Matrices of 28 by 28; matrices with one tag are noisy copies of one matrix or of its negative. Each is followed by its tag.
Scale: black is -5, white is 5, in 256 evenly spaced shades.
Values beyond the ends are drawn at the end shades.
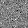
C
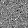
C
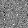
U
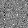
U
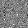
U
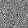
U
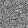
C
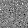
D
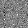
U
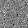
U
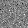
D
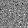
D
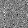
U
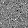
C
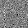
U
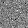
C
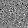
D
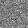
C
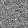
C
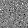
D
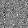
U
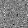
U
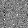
U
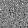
D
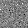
D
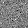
C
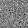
D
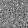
D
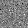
D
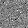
C
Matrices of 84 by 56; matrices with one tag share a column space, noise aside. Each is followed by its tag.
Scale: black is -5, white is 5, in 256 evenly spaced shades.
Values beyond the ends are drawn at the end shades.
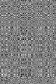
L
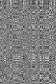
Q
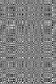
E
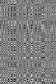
E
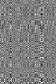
E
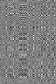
L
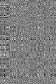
L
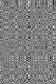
Q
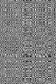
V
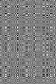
L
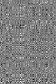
E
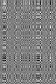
Q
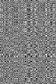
V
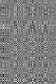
E
